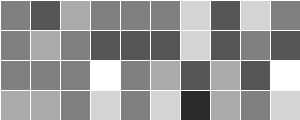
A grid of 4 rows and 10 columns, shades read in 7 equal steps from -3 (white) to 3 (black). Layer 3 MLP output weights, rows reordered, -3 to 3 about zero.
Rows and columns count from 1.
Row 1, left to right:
0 1 -1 0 0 0 -2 1 -2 0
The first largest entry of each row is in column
2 4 7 7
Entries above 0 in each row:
2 5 2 1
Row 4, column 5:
0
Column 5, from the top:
0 1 0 0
